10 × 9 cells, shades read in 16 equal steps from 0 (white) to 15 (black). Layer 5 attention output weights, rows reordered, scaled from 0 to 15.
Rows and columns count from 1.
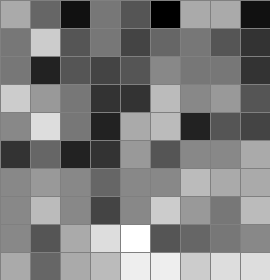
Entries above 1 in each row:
9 9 9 9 9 9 9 9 8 7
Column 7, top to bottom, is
5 8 8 7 13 7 4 6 9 3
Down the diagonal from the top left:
5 3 10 12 5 10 4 8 7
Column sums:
69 71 87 90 69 70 70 69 82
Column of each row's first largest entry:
6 9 2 4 4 3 4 4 2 2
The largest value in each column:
12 13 14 13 12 15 13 10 14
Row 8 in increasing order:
3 4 4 6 7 7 7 8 11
